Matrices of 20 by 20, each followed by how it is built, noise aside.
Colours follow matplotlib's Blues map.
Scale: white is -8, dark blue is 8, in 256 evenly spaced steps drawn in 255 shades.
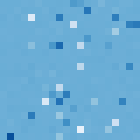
sparse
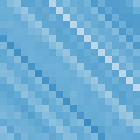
Toeplitz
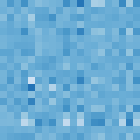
low rank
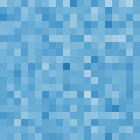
low rank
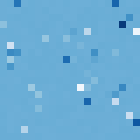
sparse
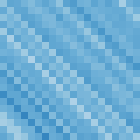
Toeplitz
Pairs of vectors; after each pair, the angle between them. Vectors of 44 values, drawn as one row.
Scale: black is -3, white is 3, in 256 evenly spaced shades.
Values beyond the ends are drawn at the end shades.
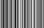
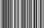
partly aligned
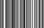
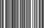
nearly parallel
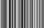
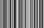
partly aligned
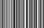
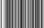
partly opposed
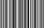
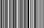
nearly parallel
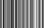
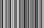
partly opposed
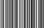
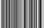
partly aligned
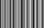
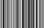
orthogonal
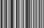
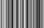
partly aligned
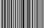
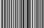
nearly parallel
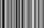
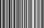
partly aligned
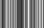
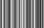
partly opposed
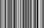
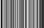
orthogonal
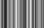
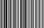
partly aligned
